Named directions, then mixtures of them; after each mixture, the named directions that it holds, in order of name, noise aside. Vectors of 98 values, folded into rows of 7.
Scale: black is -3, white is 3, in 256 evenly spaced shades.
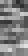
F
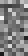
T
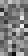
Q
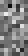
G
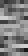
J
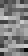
J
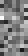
G, J, T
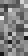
Q, T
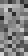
T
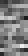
J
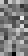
Q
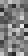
Q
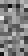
G, T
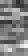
F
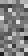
T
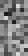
G, J, Q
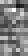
F, G, J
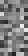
G, J, Q
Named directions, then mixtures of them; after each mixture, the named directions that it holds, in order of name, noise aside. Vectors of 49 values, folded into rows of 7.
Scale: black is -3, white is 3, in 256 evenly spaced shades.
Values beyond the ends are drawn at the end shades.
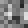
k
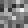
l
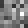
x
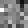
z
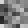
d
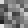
d, k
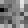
d, z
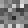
l, z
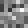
l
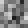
k, x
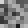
d, z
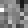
z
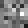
k, x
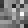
x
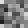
d, k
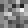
k, l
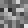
l, x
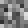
d, k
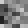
d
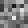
l, x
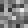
l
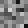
l, x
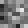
d, l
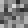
d, l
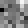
z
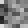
d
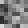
d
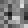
k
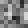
k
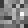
x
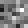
d, l
